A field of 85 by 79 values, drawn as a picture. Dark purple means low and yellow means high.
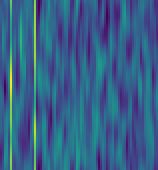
Grain: streaks running down. Average level on the scale: 30%. Odd lines: columns 6 and 18. Histogram: skewed, a long tail of high values.
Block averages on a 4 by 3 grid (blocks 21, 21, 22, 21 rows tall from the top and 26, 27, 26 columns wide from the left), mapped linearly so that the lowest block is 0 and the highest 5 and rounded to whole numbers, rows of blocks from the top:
400
422
332
351
